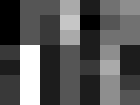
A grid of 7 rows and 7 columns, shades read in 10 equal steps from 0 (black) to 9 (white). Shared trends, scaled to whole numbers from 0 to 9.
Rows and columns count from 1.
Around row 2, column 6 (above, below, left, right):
4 4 0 4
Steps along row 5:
up down up down up down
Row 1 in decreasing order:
6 5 4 3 3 1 0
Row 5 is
1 9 1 3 2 6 1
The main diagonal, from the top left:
0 3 2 3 2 5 3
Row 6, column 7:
2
